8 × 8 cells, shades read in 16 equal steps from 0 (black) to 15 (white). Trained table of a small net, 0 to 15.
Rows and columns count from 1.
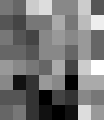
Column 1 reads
7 5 7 6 9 8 5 6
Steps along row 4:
same down up same down up down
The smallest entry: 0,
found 3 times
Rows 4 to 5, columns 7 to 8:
9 6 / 12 15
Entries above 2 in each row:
8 8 8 8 8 6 7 5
